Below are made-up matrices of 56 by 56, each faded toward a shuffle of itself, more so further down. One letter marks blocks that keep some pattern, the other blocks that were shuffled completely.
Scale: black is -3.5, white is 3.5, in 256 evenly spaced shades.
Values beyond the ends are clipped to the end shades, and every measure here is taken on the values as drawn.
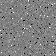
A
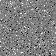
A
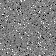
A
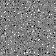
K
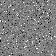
A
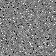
A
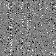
K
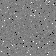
A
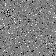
A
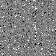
K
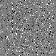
K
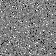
A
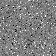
A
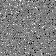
A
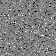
A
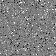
A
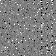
K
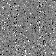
K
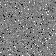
A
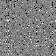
K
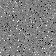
A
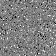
A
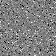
K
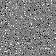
K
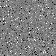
A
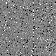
K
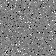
A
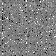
K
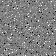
A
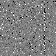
K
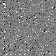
K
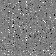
K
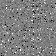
K
